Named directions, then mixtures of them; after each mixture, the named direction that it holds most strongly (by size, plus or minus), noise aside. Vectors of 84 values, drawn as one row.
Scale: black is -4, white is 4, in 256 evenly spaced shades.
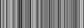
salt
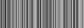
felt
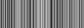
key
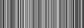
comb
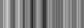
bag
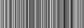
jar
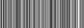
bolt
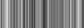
bag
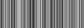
key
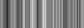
bag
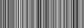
felt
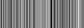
bolt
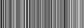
bolt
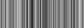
felt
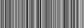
felt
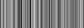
salt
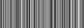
bolt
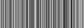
jar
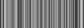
salt
